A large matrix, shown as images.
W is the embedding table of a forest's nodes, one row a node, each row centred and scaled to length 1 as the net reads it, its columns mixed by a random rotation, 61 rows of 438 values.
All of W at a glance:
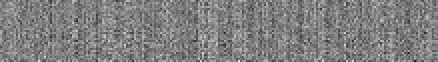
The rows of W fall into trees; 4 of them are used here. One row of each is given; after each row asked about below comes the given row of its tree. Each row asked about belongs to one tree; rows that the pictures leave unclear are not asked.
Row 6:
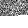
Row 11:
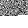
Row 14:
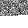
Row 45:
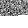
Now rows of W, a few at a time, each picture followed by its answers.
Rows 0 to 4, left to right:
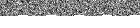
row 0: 6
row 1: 6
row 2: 45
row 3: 14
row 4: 11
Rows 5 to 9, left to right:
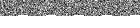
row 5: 45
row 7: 14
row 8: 11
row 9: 6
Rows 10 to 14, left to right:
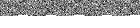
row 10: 14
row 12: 14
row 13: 45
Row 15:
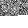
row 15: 6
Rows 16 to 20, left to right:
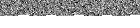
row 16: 6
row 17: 45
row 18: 14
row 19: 6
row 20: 14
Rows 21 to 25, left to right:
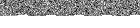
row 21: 14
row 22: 6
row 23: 14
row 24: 6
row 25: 11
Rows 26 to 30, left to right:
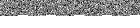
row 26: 11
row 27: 14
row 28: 6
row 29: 45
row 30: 6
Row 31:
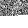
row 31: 6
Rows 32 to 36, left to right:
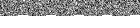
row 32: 45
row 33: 45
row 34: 6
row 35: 6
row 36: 6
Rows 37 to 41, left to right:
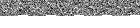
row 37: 6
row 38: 6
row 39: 45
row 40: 14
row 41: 14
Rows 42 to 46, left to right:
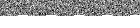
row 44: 45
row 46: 45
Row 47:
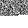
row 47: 14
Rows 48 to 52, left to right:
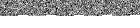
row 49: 14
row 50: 45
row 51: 6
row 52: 14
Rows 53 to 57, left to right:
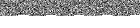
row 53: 14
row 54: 45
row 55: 45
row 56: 14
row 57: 45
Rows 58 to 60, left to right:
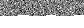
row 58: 11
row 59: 45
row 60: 6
